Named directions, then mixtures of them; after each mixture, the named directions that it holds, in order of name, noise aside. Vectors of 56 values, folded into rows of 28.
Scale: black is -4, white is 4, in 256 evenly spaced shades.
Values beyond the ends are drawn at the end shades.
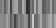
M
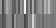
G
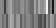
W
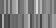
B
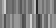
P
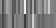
G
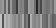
B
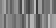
M, P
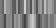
G, P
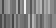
B, G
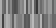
B, G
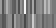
G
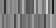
M, W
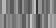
M, P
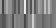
G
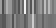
G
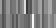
G, M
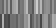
B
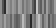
P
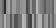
M, P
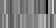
W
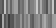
B, W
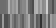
B, W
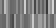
G, W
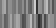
P, W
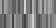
G, P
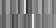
G, M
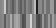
P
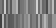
B, W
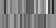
M, W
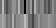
G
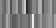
G, M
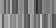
B
